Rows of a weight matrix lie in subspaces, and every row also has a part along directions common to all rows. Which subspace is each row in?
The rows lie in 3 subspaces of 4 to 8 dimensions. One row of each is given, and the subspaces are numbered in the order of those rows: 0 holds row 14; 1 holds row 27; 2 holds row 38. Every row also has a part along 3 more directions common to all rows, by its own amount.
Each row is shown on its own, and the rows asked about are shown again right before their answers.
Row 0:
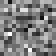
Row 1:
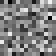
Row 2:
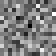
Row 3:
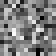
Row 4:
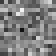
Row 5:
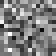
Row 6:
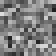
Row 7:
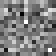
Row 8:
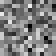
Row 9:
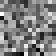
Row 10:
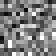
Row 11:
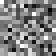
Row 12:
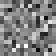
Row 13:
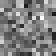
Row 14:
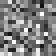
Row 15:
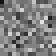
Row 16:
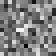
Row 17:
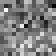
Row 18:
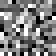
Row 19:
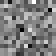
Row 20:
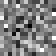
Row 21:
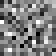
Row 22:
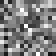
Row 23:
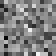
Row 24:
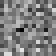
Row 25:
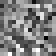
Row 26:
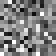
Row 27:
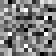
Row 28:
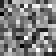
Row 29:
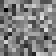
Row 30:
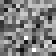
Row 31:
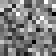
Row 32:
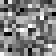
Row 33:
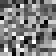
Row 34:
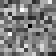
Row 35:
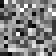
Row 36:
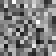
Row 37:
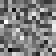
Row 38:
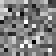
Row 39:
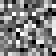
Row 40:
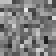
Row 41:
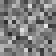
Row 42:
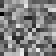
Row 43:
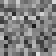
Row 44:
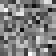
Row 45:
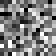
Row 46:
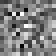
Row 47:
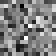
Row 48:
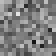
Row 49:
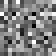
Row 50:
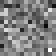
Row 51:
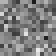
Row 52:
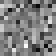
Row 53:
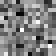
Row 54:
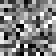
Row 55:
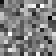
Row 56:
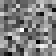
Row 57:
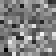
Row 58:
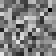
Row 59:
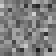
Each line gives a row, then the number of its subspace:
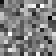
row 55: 2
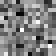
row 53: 1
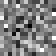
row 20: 2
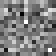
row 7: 2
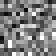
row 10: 2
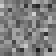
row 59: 0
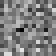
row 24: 0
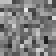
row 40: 2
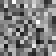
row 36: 1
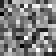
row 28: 0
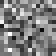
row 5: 2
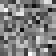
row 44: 1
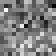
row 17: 2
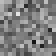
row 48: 2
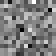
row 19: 0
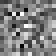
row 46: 2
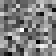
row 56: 0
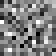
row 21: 2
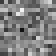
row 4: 1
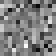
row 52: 0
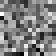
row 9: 0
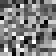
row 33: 2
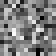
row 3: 2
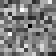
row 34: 1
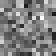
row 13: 2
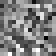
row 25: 0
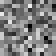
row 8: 2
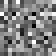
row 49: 1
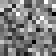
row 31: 2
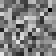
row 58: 0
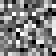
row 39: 1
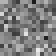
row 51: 2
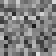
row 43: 1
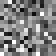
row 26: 0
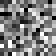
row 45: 2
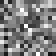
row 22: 1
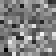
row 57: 2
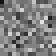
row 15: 2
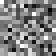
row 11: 1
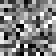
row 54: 0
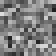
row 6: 0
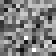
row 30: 0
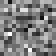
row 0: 1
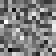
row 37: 2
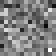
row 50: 2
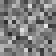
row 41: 2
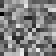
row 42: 0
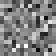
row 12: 0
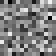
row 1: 1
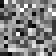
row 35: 1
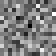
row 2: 2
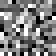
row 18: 2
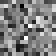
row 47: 1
